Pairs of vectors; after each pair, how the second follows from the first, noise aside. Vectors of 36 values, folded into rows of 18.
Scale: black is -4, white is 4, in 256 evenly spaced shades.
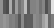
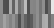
copied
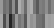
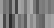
copied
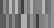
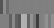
partly zeroed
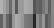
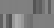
partly zeroed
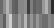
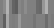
partly zeroed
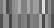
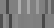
partly zeroed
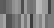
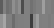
partly zeroed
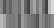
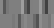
partly zeroed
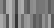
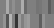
partly zeroed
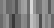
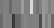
partly zeroed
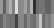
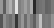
copied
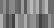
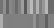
partly zeroed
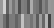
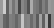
copied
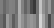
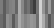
copied
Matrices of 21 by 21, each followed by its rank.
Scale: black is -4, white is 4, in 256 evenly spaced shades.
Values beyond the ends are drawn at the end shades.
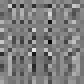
two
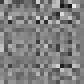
three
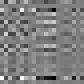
two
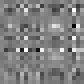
two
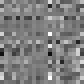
three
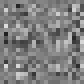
three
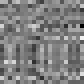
three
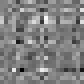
three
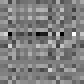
two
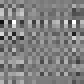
two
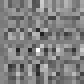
three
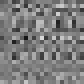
three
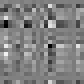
two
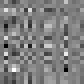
two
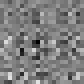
three
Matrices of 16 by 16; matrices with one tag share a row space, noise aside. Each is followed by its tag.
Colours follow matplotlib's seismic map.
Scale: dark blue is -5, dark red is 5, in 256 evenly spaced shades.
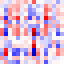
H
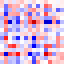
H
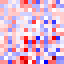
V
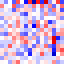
V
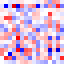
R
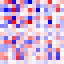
R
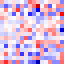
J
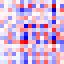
V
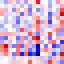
J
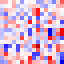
J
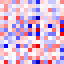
J
